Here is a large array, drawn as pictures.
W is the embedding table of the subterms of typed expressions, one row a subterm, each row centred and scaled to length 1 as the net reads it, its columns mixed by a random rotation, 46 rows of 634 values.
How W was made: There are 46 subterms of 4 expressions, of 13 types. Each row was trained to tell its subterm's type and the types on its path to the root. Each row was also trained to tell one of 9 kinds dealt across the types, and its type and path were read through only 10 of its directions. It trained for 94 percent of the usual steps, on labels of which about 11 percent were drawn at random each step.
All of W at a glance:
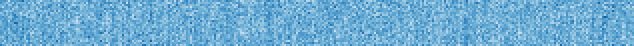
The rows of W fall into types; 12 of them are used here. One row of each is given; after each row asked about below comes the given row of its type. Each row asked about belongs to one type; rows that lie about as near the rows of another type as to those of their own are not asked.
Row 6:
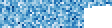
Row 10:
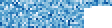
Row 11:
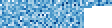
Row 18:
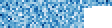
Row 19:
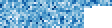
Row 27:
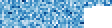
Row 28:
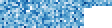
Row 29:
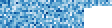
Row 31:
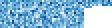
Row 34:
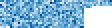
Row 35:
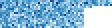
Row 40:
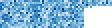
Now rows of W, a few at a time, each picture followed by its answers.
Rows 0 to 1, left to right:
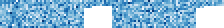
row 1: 28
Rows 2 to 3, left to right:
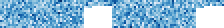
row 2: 27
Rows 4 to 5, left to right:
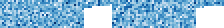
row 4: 11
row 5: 40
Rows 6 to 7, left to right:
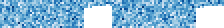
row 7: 6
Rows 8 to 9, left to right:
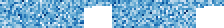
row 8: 27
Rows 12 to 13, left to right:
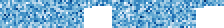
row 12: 6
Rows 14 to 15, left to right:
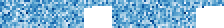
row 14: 40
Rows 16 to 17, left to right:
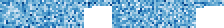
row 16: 29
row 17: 10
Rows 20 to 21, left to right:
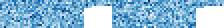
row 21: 28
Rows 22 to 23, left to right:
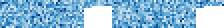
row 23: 29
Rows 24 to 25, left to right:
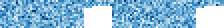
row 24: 18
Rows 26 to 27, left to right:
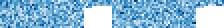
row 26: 34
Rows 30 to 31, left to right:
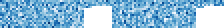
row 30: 18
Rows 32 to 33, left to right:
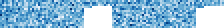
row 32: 10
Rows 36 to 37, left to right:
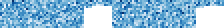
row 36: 27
